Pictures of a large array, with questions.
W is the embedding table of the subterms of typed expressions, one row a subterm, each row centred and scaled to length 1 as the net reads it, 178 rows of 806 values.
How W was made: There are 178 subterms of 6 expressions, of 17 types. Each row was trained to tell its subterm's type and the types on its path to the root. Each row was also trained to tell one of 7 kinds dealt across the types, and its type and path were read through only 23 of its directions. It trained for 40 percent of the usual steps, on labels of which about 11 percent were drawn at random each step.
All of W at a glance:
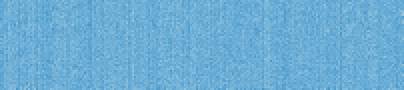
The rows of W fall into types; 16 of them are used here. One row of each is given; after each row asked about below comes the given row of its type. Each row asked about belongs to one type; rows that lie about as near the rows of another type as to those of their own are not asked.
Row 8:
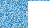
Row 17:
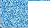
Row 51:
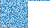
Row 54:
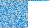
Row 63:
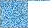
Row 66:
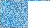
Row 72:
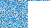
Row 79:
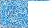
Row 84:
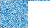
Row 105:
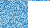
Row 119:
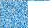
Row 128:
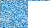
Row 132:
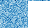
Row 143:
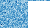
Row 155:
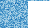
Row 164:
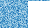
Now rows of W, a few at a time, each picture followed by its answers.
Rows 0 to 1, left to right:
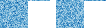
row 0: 155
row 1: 128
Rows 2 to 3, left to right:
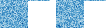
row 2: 79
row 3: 119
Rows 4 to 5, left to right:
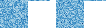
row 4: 132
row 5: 63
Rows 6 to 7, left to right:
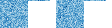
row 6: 84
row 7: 66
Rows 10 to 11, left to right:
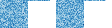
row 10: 66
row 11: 63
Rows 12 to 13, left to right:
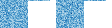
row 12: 54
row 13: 155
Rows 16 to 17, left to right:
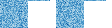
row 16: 66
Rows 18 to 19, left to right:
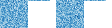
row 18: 105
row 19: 63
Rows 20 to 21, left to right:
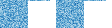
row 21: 155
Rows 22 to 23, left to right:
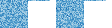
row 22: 8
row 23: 51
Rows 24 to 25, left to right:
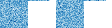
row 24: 8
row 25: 66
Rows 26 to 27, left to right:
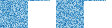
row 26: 66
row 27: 17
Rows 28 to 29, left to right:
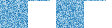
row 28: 54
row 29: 143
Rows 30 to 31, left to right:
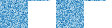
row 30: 155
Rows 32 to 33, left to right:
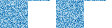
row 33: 105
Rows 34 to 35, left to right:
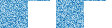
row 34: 105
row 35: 119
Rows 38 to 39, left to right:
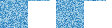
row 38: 155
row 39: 54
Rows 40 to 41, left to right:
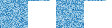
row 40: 17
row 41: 8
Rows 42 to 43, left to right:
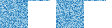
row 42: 119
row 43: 66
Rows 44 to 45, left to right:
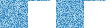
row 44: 54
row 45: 51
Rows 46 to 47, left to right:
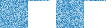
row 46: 51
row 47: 79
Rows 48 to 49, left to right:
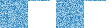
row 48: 84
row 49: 63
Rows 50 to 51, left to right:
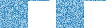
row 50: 119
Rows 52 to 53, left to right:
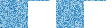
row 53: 105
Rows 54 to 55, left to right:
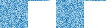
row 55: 132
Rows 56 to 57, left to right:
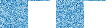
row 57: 119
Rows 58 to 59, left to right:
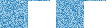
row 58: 54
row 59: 66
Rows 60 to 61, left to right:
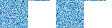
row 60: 63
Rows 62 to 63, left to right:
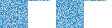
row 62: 164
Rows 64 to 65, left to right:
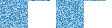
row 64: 63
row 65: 72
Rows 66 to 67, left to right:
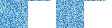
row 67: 54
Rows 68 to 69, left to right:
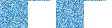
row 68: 17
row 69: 8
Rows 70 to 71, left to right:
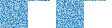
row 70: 105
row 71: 8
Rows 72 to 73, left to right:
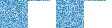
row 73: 84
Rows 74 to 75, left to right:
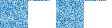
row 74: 79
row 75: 72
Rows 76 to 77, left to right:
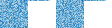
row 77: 54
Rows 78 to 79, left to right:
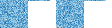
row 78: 17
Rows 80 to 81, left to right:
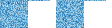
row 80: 8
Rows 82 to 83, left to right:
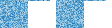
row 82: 72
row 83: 119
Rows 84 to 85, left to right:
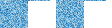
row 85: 79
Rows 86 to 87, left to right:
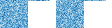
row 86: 132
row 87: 164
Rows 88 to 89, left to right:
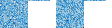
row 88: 143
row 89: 155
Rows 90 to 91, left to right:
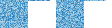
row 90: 72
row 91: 8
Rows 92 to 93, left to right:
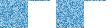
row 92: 132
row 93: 155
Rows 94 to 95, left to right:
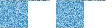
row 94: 54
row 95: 63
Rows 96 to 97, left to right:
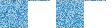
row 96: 84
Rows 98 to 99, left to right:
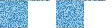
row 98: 72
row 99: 128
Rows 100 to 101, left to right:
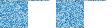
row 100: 132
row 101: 63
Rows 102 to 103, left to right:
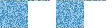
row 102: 66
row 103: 66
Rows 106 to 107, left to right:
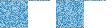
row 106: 105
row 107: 8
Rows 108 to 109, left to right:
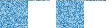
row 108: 51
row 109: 17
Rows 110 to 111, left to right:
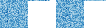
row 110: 8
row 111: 51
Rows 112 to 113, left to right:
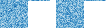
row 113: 51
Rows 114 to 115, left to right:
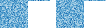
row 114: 84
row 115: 63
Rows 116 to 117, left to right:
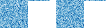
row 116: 132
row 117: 155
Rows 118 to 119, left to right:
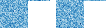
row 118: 17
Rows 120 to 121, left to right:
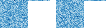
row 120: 72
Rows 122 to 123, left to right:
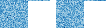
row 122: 84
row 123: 128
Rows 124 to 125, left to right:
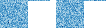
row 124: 143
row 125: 66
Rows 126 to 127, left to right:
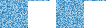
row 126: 8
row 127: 155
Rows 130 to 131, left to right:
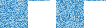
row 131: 72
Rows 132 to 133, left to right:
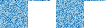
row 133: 54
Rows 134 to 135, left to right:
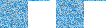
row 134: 132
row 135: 143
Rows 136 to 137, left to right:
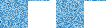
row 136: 155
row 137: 105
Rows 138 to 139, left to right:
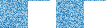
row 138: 8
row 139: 17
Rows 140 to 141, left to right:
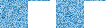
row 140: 128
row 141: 51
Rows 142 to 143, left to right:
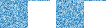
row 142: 105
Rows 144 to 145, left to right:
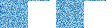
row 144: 84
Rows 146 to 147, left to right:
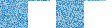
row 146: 54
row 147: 8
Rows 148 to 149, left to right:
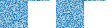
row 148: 72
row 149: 51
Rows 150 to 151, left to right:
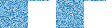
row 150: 72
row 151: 79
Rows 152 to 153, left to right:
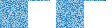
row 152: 66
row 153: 66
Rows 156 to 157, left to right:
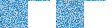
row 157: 132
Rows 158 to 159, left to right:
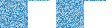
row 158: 105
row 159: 17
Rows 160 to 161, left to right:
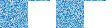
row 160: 132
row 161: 51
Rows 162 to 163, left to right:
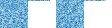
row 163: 164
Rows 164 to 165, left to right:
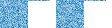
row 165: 105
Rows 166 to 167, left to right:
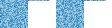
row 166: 155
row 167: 54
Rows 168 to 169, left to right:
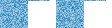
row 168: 17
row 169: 72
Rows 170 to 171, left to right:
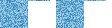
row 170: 54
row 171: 72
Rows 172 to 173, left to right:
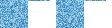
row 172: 132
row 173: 132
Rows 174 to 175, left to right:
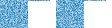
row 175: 155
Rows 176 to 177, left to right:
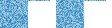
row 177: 105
